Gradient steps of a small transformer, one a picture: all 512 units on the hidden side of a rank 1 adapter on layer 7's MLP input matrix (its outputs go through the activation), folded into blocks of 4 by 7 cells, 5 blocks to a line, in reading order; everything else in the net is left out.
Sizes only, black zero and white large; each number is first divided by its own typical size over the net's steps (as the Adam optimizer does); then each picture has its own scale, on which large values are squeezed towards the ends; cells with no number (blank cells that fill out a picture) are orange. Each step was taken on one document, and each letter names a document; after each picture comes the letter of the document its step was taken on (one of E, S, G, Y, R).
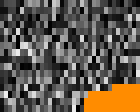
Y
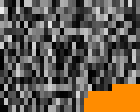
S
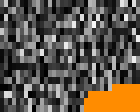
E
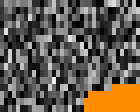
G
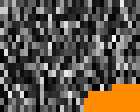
S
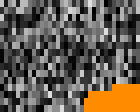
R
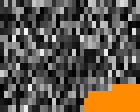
E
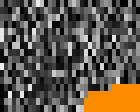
S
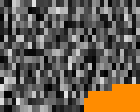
G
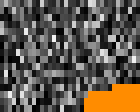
E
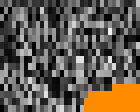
Y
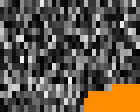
E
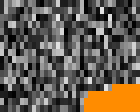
G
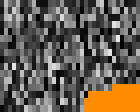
G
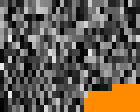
S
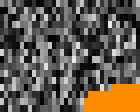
G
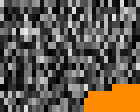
R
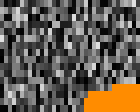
R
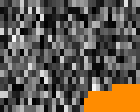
Y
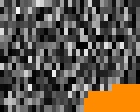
S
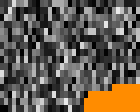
Y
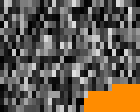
Y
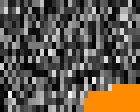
S
